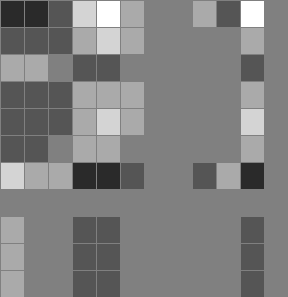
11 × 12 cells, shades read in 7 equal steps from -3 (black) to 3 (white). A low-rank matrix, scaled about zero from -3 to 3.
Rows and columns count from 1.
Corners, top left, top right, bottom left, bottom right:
-2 0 1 0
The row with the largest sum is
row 1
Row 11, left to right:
1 0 0 -1 -1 0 0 0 0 0 -1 0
